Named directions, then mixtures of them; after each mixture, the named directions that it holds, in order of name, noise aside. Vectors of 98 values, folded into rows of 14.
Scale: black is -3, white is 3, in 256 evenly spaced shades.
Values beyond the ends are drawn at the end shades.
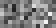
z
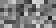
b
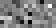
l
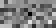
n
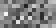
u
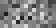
u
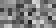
b, l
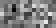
z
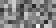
b, z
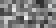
l, z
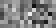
l, z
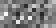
u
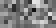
b, z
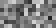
b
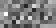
u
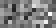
z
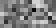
b, z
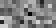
l, n
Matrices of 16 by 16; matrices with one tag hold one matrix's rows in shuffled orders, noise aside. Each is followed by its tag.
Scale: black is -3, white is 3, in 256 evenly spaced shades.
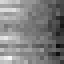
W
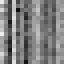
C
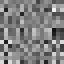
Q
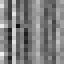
C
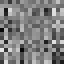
Q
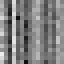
C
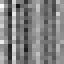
C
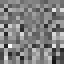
Q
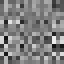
Q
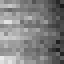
W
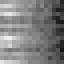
W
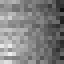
W
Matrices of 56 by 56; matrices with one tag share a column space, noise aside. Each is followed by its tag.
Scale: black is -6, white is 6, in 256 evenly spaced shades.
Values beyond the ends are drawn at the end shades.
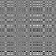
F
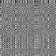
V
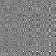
F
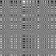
V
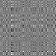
F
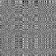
V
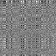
V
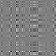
F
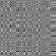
F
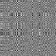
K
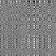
V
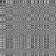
V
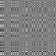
F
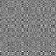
F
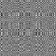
K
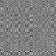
F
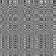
V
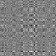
F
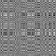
K
